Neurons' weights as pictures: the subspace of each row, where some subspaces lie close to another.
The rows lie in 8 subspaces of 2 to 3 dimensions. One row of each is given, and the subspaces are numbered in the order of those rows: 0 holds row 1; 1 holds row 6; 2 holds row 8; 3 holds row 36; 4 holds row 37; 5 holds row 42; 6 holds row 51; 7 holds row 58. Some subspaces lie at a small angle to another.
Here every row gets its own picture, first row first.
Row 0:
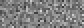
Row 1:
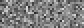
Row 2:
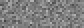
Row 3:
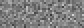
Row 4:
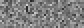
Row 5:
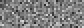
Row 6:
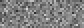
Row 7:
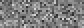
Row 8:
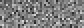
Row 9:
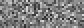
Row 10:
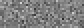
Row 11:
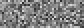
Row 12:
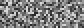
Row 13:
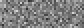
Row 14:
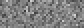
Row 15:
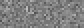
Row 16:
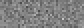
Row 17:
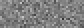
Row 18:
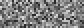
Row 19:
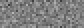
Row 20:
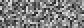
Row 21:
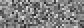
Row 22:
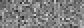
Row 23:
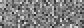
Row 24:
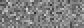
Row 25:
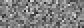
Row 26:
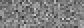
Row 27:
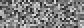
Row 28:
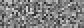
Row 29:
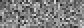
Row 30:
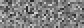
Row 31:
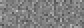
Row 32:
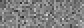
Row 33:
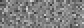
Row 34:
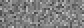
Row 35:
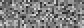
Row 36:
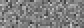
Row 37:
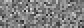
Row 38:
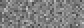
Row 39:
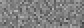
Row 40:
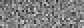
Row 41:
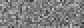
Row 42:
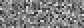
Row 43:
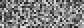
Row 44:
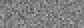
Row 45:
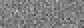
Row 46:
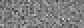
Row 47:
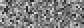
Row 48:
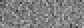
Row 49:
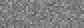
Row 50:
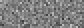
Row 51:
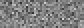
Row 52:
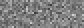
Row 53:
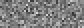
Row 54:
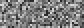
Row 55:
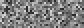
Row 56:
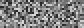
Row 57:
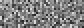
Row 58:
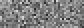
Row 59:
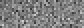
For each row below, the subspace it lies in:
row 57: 2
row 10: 6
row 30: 0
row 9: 3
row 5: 4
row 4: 0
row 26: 7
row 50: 4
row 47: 0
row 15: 1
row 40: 2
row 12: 6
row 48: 4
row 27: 7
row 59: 2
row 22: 7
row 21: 7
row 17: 7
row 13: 1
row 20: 5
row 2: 3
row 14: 4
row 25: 4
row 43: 1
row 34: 5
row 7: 5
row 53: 4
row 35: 5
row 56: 6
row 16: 6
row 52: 3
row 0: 5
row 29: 7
